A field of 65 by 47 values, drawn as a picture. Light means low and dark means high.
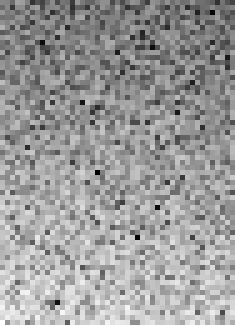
Slope: up to the top. Stripes: none. Odd rows or columns: none.
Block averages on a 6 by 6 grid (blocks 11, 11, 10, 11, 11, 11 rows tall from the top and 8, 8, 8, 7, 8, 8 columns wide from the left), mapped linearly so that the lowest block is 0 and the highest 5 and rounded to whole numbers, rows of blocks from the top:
4 5 4 5 4 5
4 4 4 4 4 4
3 3 3 3 3 3
2 2 2 2 2 3
1 1 1 2 1 2
0 1 0 1 1 1
